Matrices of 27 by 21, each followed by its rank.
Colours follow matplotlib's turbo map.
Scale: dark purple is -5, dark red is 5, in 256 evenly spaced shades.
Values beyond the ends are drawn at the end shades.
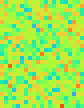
full rank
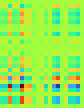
one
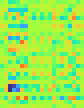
three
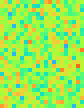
full rank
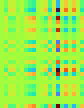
one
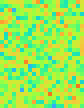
full rank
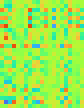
three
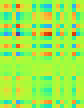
one
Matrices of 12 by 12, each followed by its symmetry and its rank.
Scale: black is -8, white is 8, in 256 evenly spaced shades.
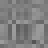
neither, rank two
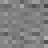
neither, rank two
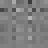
neither, rank two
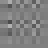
neither, rank one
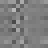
neither, rank two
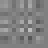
symmetric, rank one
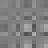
symmetric, rank one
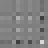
symmetric, rank one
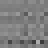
neither, rank two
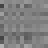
neither, rank two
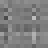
neither, rank two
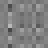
neither, rank one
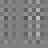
neither, rank one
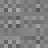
neither, rank two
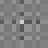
symmetric, rank one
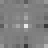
symmetric, rank one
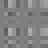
neither, rank one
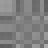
symmetric, rank one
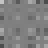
symmetric, rank one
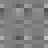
neither, rank one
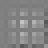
symmetric, rank one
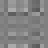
neither, rank one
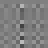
neither, rank one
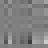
neither, rank one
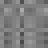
neither, rank one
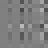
neither, rank one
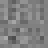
neither, rank two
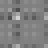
symmetric, rank one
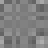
symmetric, rank one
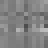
neither, rank two
